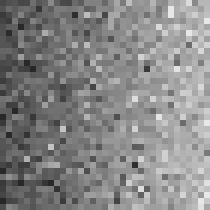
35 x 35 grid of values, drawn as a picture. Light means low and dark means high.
Histogram: bell-shaped. Stripes: none. Average level on the scale: 50%. Slope: up to the left. Odd rows or columns: none.
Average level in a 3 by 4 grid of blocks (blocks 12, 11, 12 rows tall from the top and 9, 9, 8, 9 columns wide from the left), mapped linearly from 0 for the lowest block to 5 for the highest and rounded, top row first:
5320 | 5320 | 5320
